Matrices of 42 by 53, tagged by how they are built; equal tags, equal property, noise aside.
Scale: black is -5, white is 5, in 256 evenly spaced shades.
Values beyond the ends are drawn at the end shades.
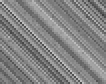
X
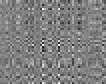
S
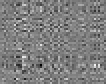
S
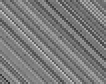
X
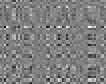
S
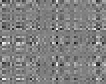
S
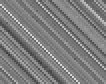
X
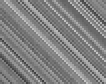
X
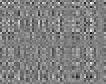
S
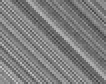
X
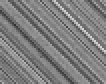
X
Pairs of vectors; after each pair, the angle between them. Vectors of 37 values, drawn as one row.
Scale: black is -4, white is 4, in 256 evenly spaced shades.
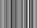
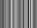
nearly opposite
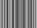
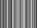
nearly opposite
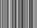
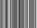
partly aligned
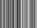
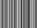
nearly opposite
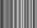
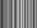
nearly parallel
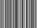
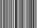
partly aligned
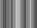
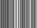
partly aligned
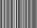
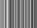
orthogonal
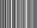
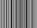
nearly opposite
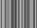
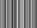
partly aligned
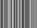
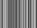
orthogonal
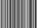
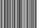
partly aligned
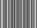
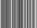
orthogonal
